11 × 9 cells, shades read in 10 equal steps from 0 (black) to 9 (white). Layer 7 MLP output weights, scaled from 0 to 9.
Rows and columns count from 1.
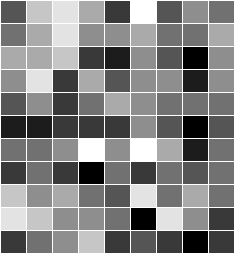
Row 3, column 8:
0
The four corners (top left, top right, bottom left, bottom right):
3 4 2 2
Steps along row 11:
up up up down up down down up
